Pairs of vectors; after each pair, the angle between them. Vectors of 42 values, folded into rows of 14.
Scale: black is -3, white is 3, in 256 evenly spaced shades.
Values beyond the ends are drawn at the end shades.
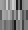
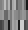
orthogonal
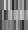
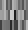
orthogonal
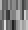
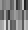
partly aligned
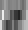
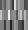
orthogonal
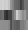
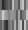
partly opposed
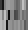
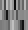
orthogonal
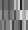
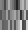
partly opposed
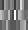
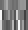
orthogonal
